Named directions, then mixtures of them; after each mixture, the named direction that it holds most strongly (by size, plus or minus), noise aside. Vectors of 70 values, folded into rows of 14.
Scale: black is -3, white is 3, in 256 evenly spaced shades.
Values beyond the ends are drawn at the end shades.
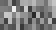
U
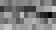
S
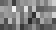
U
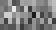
U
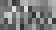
U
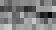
S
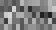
U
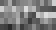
S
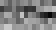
S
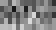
U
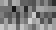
U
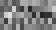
U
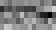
S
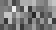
U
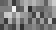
U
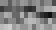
S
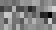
S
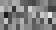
U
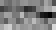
S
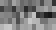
S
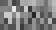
U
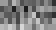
U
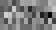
U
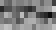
S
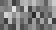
U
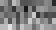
U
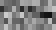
S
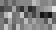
S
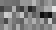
S
